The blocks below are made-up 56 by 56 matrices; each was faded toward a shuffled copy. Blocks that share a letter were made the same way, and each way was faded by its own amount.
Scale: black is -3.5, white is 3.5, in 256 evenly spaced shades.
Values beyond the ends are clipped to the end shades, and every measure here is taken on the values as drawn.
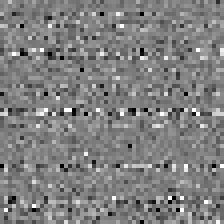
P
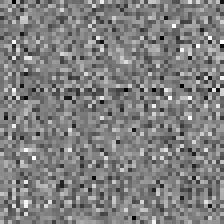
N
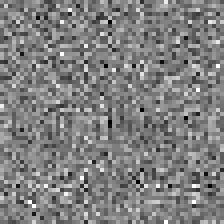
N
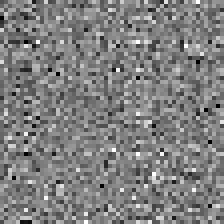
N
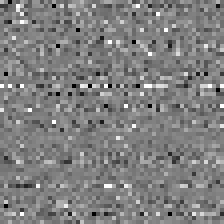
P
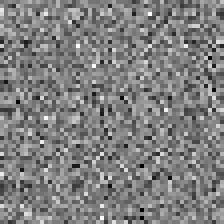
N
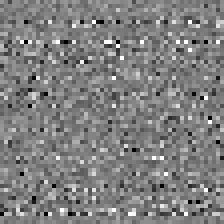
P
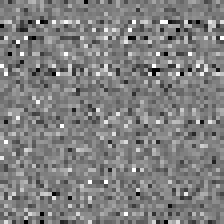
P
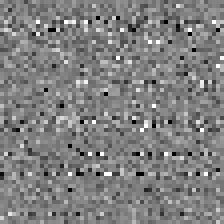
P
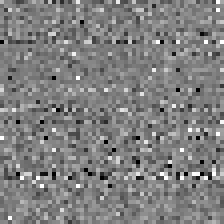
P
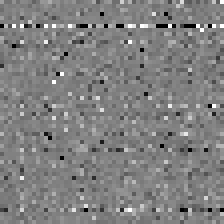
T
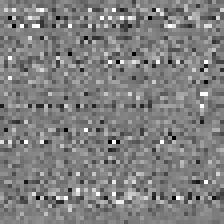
P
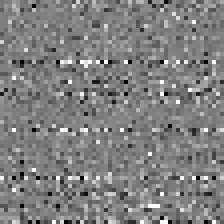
T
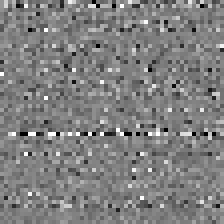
P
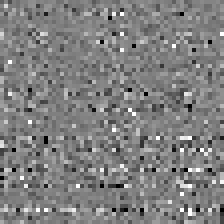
T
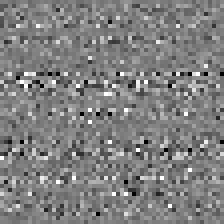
P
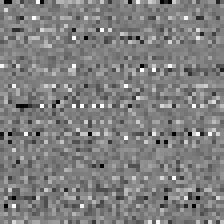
P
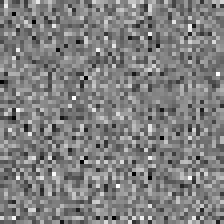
N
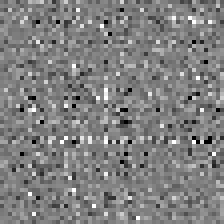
T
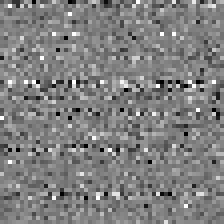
P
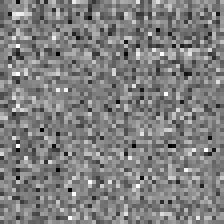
N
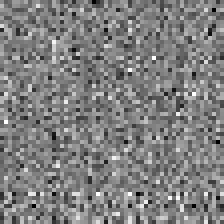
N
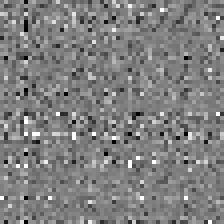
T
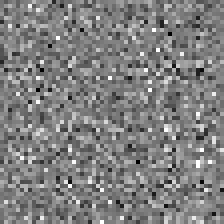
N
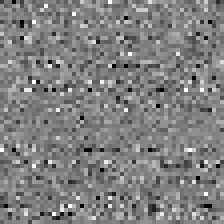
P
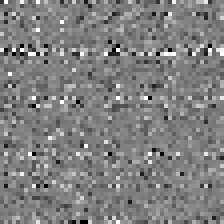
T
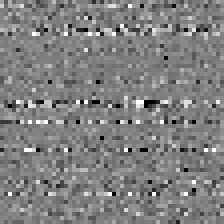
P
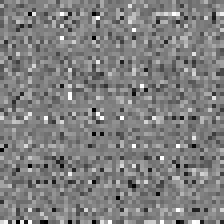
T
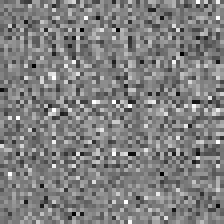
N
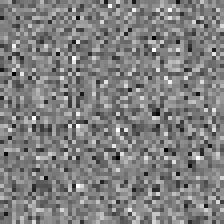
N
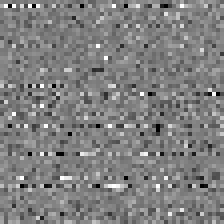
P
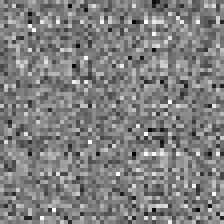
N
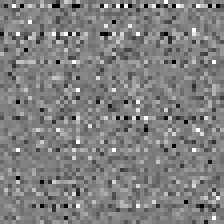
T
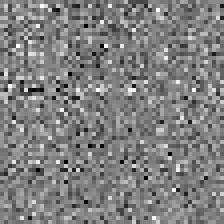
N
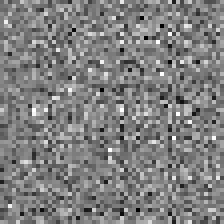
N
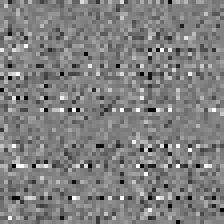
T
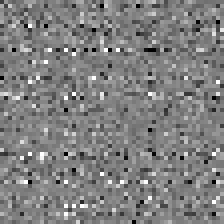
T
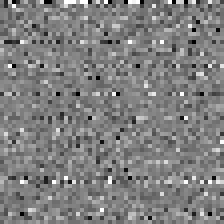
P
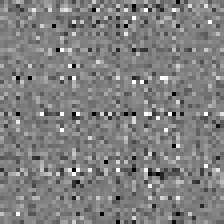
T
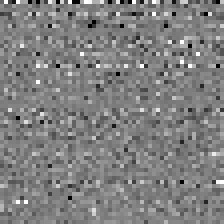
P
